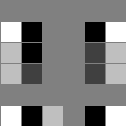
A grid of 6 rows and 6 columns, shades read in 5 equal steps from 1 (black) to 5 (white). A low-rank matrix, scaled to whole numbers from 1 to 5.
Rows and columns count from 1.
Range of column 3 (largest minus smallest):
1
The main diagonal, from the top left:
3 1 3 3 3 5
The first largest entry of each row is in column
1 1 1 1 1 1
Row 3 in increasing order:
1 2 3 3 4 4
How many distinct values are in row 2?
3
